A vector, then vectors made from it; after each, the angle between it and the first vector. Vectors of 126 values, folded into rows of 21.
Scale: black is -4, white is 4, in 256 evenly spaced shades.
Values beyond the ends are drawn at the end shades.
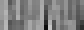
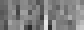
nearly opposite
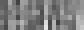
nearly opposite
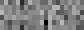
partly aligned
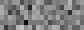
orthogonal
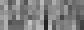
nearly parallel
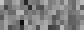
orthogonal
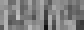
nearly parallel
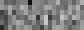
partly opposed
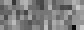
partly opposed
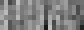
nearly parallel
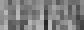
nearly parallel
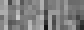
nearly parallel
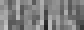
nearly parallel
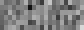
partly opposed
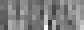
nearly opposite
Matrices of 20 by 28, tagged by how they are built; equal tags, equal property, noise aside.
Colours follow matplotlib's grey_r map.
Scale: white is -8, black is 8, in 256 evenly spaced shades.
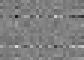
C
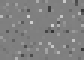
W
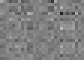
C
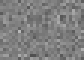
C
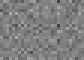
C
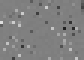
W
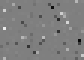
W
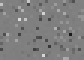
W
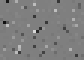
W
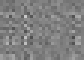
C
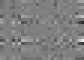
C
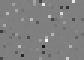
W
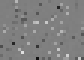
W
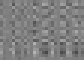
C
